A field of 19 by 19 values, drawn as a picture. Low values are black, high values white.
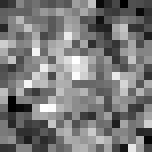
There is no overall slope. There are no regular stripes. The centre is the ninth with the highest average. The halves do not mirror each other.
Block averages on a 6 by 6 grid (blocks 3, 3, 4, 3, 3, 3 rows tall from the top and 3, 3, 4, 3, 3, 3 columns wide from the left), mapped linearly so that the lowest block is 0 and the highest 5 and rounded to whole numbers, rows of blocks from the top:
223200
334121
245423
334333
024222
103422
